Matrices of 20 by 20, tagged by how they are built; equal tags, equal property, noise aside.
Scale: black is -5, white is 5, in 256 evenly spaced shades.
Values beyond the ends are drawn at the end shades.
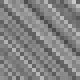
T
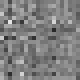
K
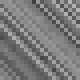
T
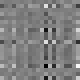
K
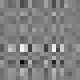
K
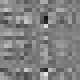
K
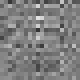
K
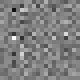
K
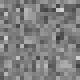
K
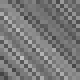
T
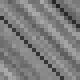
T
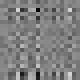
K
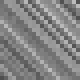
T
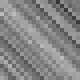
T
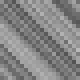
T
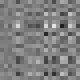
K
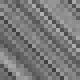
T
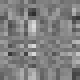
K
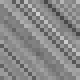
T
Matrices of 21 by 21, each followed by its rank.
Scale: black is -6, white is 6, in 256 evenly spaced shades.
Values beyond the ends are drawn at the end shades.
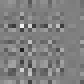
two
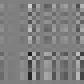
one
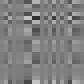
one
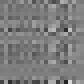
two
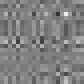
two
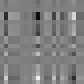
one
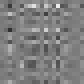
two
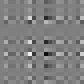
one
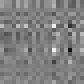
two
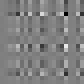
one
